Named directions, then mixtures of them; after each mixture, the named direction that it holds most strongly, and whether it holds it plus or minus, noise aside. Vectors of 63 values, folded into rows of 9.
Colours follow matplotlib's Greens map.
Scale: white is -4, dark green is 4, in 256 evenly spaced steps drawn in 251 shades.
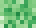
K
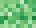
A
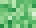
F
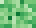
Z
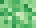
Z, minus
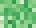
K, plus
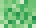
K, plus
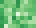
K, minus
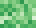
A, minus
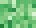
F, plus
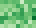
A, plus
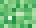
Z, minus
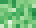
F, minus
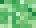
Z, minus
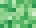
F, plus
